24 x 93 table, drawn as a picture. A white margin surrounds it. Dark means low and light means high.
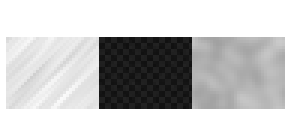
The table splits into one row of 3 panels. Panel 1,1: very high, slanting up to the right, faint in contrast. Panel 1,2: very low, checkered, faint in contrast. Panel 1,3: high, blotchy, faint in contrast.
